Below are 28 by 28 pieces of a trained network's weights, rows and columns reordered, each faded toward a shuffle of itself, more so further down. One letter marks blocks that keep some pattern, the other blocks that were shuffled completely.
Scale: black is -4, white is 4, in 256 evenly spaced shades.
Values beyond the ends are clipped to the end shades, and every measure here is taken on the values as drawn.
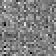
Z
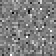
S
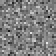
S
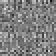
Z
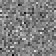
S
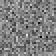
S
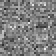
Z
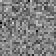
Z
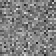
Z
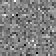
S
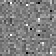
Z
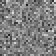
S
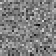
Z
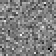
S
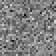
S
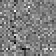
Z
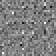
Z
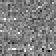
Z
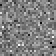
S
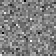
S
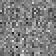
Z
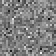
S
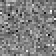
S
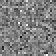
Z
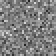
S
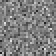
Z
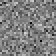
S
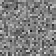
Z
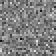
S
